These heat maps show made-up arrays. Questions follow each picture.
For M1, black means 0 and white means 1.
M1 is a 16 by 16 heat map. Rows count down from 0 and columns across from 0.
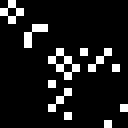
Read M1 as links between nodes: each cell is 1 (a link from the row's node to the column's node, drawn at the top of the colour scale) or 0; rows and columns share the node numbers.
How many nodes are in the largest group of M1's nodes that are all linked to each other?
2
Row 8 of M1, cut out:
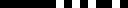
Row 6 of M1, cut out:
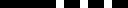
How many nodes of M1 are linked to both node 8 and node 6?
1
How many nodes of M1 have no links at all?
0
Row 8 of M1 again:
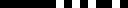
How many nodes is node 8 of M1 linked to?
4
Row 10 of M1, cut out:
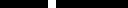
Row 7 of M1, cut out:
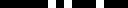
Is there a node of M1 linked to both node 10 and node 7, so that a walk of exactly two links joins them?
yes
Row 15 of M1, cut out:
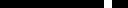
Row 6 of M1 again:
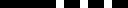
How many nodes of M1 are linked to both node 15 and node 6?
1
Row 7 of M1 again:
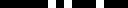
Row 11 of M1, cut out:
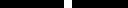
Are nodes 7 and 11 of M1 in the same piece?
yes
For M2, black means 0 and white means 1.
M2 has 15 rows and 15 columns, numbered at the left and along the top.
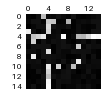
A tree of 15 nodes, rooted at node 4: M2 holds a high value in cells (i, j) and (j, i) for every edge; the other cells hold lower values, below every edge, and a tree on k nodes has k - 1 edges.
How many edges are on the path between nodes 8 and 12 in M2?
3
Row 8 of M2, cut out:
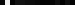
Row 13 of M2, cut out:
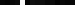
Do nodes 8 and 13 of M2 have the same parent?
no
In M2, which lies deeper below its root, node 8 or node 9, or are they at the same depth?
the same depth
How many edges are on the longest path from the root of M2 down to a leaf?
2
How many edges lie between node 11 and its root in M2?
1
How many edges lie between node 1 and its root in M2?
1
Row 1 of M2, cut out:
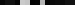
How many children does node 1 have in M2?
2
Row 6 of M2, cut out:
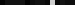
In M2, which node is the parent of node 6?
10
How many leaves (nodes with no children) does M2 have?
11
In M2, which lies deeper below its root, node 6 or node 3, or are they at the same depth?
node 6
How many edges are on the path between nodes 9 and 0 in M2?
4
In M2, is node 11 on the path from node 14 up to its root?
no
